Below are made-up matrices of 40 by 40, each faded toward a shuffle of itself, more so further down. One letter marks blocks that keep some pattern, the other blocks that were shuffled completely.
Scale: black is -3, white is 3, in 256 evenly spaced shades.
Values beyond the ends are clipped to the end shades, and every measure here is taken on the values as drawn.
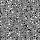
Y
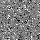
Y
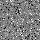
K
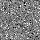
K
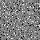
Y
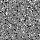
K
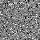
Y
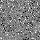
Y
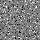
K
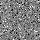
K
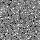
K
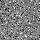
K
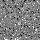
K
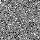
Y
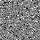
K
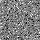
K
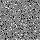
Y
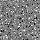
Y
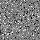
K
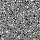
K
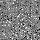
K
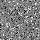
K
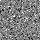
K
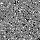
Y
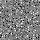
Y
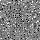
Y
